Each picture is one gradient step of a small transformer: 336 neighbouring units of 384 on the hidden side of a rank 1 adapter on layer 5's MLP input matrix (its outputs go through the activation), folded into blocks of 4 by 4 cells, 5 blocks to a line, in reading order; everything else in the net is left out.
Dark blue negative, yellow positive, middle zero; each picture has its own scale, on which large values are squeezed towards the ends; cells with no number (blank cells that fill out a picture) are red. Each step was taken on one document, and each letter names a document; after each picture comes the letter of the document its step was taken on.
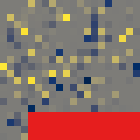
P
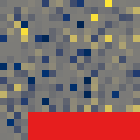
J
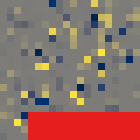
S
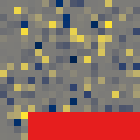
J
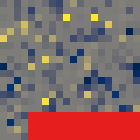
J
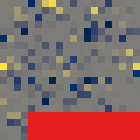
P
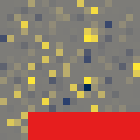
P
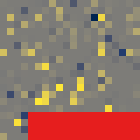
S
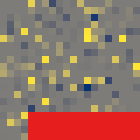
P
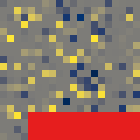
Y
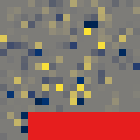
S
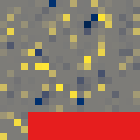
S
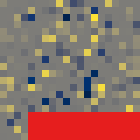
Y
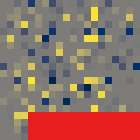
P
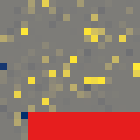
P
